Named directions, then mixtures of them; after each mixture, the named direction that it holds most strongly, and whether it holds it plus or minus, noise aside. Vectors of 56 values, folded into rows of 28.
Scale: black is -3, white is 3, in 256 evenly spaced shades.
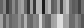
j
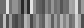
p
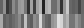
j, plus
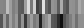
j, minus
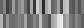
j, plus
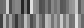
p, plus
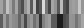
j, minus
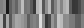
j, plus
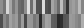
j, minus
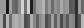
p, minus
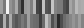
j, minus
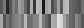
j, plus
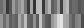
j, plus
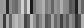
p, minus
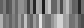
j, plus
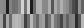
p, minus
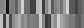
j, plus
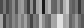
j, plus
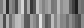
p, minus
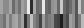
j, minus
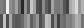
p, plus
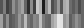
j, plus
